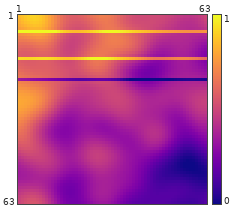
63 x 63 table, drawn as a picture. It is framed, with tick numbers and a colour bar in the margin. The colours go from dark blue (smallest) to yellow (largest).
Ninth with the lowest average: bottom right. Ninth with the highest average: top left. Odd lines: rows 6, 15 and 22. Slope: up to the top left.
